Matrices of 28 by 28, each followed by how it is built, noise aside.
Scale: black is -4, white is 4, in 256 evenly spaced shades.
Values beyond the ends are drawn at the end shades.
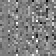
uneven columns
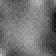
smooth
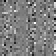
uneven columns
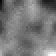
smooth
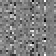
uneven columns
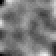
smooth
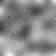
smooth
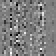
uneven columns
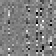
uneven columns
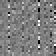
uneven columns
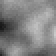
smooth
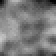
smooth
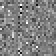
uneven columns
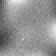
smooth
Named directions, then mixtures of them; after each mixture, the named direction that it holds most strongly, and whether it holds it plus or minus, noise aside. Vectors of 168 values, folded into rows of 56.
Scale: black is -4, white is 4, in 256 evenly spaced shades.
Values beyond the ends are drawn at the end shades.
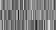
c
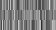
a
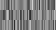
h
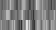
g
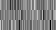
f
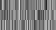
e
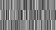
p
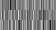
f, plus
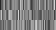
c, minus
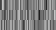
e, plus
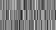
p, plus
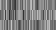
p, minus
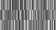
c, plus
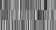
e, plus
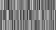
h, plus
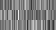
c, minus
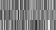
c, plus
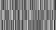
h, minus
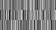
p, minus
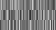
h, plus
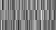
e, minus
